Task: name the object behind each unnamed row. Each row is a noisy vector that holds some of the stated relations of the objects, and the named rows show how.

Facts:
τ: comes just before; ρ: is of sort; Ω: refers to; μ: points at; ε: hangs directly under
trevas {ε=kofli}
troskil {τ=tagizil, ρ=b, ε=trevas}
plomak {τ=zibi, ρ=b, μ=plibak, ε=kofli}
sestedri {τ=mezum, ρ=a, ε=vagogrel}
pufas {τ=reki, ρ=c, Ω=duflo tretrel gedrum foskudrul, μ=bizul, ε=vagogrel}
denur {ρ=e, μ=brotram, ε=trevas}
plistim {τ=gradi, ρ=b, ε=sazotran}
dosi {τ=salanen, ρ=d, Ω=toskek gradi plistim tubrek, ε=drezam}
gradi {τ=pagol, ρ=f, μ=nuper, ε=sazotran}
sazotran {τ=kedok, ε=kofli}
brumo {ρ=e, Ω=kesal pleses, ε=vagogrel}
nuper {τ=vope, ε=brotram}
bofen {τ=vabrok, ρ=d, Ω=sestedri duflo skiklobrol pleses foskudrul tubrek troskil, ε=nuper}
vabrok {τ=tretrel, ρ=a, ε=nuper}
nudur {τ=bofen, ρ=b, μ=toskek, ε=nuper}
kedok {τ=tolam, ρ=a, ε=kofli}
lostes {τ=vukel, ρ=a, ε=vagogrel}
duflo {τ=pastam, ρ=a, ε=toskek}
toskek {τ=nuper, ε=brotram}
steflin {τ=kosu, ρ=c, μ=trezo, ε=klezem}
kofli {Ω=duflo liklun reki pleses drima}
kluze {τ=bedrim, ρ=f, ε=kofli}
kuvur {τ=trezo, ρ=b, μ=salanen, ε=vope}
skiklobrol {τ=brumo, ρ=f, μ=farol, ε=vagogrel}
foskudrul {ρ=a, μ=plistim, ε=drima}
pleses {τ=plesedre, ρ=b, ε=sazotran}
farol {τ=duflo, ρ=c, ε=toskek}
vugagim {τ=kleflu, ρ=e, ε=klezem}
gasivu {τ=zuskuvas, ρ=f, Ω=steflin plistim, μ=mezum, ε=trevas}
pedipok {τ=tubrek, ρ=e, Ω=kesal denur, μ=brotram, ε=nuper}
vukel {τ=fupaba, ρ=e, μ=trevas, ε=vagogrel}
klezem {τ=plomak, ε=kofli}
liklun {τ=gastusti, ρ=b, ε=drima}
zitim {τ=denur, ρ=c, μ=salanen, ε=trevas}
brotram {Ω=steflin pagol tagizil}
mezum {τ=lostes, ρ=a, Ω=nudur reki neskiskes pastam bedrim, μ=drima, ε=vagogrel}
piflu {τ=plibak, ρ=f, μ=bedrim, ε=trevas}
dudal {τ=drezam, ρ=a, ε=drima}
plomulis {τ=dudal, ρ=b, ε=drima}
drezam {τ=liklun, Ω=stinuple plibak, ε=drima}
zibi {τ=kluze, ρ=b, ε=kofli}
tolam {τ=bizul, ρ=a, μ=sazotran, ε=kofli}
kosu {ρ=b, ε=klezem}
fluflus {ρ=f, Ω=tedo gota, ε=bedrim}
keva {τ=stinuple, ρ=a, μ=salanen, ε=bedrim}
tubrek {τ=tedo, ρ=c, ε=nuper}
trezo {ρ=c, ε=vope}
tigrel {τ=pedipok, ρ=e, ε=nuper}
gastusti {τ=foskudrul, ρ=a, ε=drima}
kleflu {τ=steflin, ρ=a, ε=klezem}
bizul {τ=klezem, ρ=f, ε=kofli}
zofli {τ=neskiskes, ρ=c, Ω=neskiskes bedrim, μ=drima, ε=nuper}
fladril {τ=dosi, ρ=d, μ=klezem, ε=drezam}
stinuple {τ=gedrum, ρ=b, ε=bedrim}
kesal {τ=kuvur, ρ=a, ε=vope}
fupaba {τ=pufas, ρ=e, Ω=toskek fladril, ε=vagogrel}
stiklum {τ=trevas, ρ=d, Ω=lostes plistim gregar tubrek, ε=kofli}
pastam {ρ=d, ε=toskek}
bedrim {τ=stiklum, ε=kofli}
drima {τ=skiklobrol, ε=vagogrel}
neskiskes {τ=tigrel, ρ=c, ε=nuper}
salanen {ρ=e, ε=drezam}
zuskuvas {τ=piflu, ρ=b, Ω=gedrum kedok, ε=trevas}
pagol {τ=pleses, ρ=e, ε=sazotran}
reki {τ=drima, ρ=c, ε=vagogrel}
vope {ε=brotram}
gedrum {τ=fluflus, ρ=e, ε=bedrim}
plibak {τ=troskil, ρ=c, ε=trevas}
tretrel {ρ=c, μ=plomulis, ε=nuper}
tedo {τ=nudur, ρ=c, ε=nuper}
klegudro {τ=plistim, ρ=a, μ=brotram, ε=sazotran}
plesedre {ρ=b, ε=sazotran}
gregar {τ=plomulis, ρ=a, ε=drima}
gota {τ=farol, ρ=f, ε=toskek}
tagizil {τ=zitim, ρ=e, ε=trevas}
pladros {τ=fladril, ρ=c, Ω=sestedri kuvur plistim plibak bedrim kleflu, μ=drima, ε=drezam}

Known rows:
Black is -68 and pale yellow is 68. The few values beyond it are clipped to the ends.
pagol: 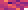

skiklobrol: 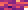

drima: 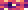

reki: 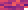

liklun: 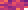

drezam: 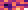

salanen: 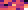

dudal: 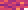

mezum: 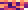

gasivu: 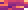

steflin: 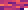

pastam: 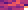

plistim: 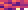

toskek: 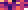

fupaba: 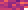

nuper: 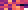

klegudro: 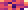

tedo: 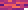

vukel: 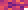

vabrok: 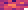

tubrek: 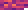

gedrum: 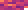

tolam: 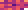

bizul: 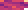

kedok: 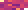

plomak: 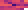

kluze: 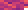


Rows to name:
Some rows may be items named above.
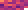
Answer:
gedrum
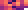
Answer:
denur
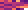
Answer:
kuvur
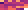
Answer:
keva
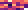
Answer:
zofli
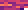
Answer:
steflin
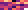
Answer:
brotram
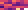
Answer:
plistim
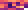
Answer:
pladros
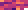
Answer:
kesal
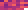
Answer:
dosi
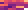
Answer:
gasivu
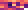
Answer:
pladros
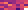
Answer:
fluflus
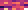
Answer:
trevas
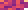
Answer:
piflu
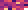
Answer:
vope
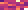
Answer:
foskudrul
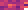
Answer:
stiklum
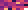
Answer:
vope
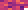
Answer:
vukel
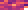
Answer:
brumo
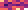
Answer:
sazotran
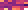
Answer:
klezem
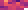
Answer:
tagizil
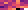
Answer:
zitim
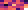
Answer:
salanen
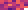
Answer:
duflo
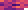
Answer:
gota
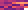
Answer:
farol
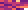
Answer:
kuvur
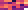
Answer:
pedipok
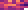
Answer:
tretrel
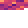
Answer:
zuskuvas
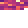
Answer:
foskudrul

